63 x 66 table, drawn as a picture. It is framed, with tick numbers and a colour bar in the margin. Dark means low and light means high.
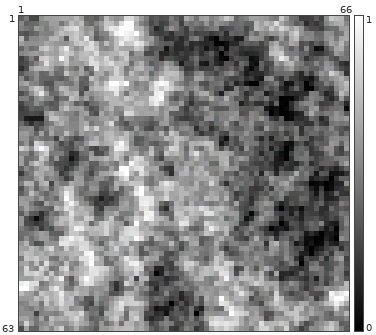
The texture is blotchy. No row or column stands out. The halves do not mirror each other.
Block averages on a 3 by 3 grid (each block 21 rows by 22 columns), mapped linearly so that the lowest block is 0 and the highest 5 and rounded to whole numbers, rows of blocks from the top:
4 2 1 | 3 4 0 | 5 3 2
